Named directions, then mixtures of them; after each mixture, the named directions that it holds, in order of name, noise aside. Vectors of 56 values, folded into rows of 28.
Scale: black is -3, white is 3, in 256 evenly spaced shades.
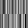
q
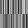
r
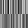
r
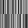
q, r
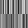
r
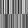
r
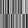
r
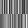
r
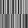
q, r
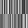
r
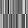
q, r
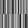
q, r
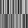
r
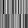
q, r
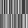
r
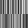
q, r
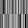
q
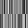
q, r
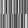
q, r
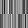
q, r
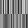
r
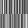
q, r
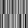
q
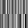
q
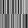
q, r
